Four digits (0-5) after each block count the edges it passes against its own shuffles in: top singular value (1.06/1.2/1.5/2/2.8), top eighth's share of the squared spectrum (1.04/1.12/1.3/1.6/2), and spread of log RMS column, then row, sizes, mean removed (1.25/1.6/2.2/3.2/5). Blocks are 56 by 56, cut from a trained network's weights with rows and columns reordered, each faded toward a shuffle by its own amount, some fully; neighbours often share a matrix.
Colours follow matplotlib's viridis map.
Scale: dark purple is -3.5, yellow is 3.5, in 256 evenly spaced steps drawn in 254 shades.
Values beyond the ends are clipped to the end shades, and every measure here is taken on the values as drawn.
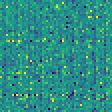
3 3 0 2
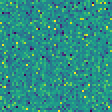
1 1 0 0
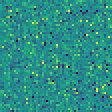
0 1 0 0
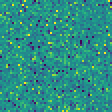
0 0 0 0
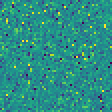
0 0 0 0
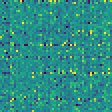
3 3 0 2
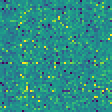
2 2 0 1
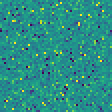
0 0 0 0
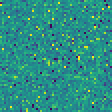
1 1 0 0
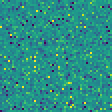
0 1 0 0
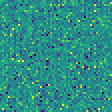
1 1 0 1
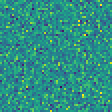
2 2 1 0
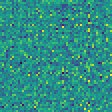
2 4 2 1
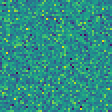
2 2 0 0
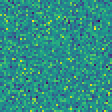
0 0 0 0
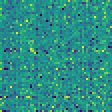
3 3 0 2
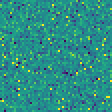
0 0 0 0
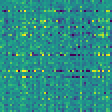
4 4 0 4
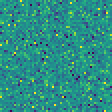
1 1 0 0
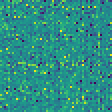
2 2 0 2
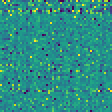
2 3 0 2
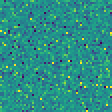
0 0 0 0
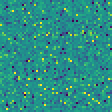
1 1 0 1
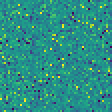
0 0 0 0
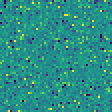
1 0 0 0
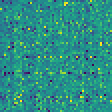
3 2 0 2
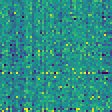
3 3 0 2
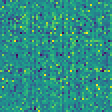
3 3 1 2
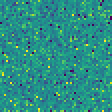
1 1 0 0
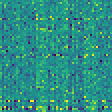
4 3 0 3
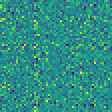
3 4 2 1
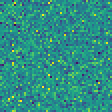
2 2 1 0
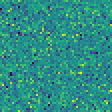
1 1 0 1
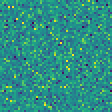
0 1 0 0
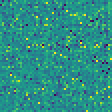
2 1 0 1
